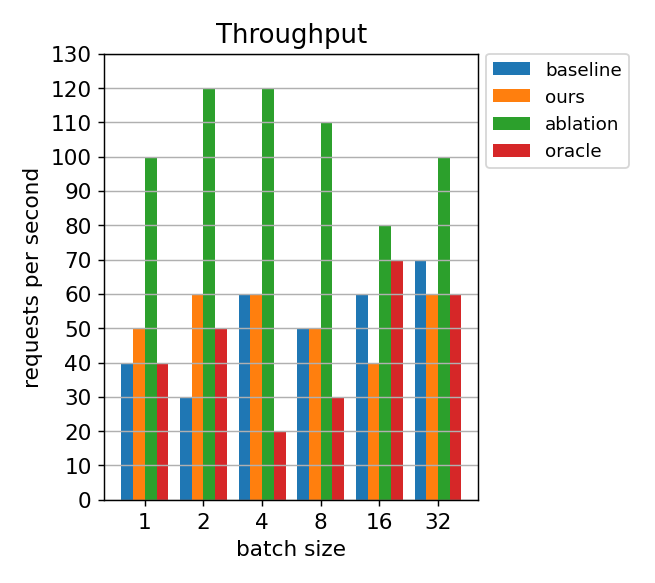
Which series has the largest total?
ablation
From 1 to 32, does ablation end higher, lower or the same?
the same
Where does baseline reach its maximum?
32
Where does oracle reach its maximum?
16
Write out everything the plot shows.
Title: Throughput
x-axis: batch size, ticks 1 2 4 8 16 32
y-axis: requests per second, ticks 0 10 20 30 40 50 60 70 80 90 100 110 120 130
Legend: baseline, ours, ablation, oracle
Values:
baseline: 40 30 60 50 60 70
ours: 50 60 60 50 40 60
ablation: 100 120 120 110 80 100
oracle: 40 50 20 30 70 60
